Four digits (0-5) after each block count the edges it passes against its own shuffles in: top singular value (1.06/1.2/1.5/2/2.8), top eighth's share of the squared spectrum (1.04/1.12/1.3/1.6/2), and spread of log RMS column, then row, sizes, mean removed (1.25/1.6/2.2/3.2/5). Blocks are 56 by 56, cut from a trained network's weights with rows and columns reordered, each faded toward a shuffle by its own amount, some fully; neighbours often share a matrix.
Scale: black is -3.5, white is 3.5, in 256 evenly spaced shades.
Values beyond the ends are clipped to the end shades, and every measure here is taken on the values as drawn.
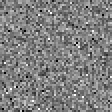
0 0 0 0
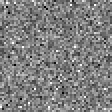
0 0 0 0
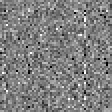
3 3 2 1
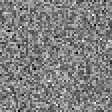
0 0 0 0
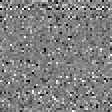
3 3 0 2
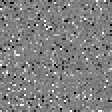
1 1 0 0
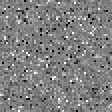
0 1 0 0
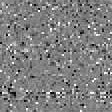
3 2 0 1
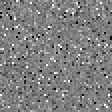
1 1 0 0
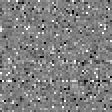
2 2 0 1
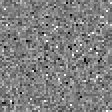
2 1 0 1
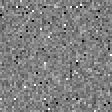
2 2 0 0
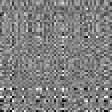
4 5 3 3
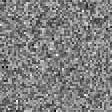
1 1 0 0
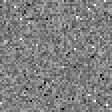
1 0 0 0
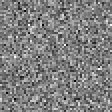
3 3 0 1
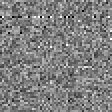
3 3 0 2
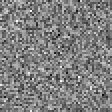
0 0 0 0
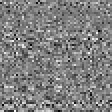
4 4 1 3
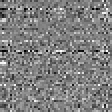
4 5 2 3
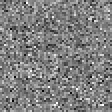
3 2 0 1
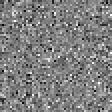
3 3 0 1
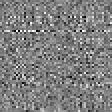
4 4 2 3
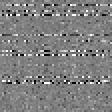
4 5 0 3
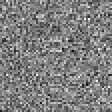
3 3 0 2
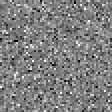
0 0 0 0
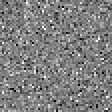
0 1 0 0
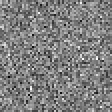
2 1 0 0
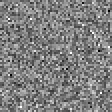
0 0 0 0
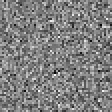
2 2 0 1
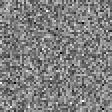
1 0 0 0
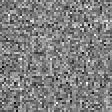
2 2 0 1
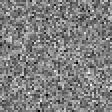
1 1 0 0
